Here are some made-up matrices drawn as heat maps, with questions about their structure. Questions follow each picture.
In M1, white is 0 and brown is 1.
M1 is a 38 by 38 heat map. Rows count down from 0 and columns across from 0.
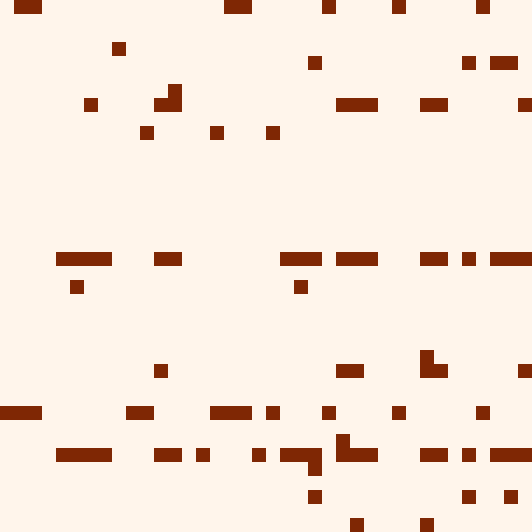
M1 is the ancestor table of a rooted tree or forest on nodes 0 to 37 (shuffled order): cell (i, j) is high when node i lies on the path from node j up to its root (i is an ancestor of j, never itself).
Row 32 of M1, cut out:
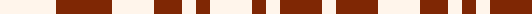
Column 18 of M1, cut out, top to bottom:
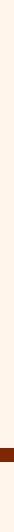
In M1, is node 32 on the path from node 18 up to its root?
yes
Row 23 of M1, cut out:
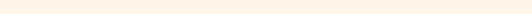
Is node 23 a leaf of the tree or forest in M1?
yes
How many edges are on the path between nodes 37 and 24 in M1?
3
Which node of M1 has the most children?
0
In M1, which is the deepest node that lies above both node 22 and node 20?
18
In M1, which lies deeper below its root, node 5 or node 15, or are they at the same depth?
node 5
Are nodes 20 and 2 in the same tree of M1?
no
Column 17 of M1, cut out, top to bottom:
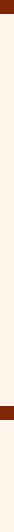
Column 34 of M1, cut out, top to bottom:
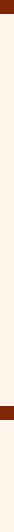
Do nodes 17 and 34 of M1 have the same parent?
yes
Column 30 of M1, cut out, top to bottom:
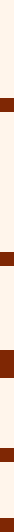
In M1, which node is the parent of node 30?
25
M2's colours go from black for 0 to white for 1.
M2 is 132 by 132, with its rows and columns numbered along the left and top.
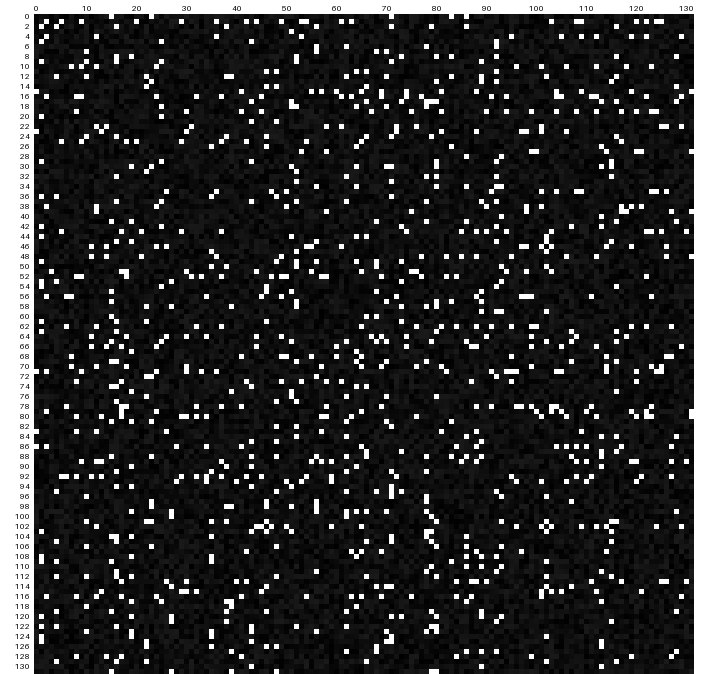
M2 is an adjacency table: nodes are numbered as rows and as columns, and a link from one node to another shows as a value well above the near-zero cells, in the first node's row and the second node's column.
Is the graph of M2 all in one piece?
yes
